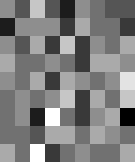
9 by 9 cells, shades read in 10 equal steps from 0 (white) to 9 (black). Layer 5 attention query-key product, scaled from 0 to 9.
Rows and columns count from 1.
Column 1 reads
4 8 4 3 4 5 5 5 3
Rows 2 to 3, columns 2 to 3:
4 4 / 6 3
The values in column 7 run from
3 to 5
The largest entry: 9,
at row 7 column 9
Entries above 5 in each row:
5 3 3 1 1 1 3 1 1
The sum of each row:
47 47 41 39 36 37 45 39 37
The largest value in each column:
8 6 8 7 8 7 5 6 9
